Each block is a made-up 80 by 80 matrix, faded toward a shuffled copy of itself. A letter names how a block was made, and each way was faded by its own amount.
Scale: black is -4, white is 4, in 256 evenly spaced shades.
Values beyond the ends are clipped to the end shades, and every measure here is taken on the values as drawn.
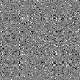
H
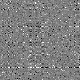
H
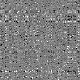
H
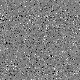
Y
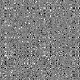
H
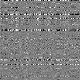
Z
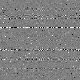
Z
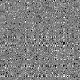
H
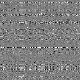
Z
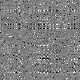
H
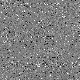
Y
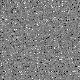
Y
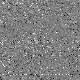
Y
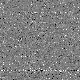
Y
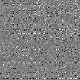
H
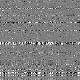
Z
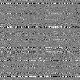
Z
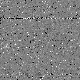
Y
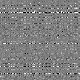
Z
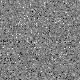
Y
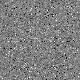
Y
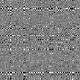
Z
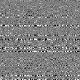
Z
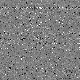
Y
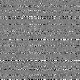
Z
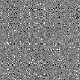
H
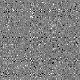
H
